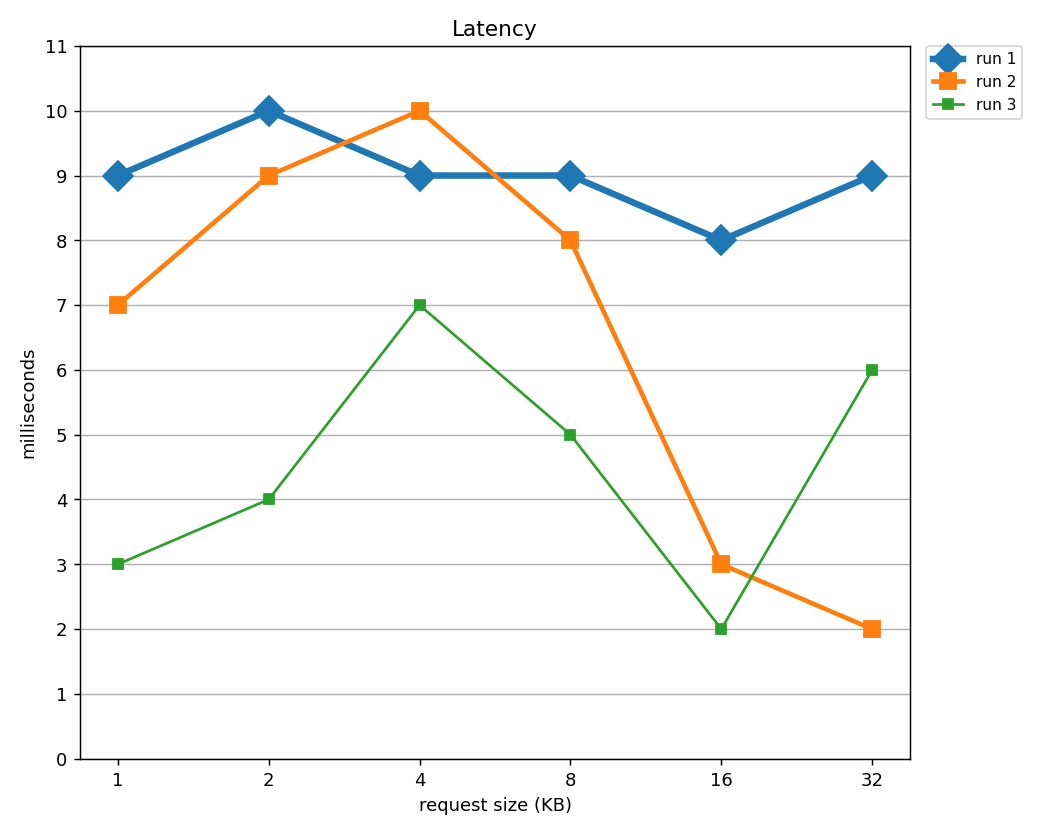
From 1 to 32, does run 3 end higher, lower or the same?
higher
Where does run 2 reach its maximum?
4
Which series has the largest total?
run 1
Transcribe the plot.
Title: Latency
x-axis: request size (KB), ticks 1 2 4 8 16 32
y-axis: milliseconds, ticks 0 1 2 3 4 5 6 7 8 9 10 11
Legend: run 1, run 2, run 3
Values:
run 1: 9 10 9 9 8 9
run 2: 7 9 10 8 3 2
run 3: 3 4 7 5 2 6
